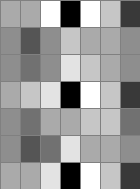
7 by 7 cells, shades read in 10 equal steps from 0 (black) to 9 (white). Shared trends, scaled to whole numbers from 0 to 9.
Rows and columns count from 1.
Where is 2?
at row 1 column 7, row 4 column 7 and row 7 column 7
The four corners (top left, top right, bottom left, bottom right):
6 2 6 2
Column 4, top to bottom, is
0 7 8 0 6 8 0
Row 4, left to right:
6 7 8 0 9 7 2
